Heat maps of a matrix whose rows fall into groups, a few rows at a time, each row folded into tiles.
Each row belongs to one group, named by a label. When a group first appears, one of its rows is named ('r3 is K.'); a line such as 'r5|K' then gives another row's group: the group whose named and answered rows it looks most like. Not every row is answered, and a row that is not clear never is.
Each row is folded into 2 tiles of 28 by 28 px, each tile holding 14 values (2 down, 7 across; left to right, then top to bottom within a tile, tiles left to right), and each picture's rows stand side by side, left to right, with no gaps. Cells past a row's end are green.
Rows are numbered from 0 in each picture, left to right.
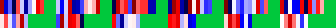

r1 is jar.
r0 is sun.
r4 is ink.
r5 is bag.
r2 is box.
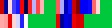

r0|bag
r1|sun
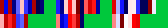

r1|box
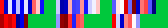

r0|ink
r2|box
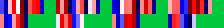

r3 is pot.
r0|box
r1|ink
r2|box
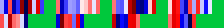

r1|jar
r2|sun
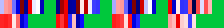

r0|bag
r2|bag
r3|bag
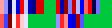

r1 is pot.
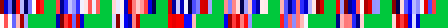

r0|sun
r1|jar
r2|pot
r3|ink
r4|jar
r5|sun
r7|ink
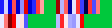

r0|jar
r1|ink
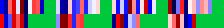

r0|box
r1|jar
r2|pot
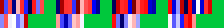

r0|ink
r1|box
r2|box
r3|sun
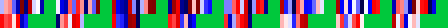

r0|bag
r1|jar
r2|sun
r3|bag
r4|box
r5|sun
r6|sun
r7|box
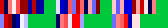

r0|pot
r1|jar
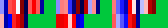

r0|box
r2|sun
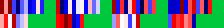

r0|ink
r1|ink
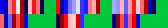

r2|pot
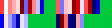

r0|pot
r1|pot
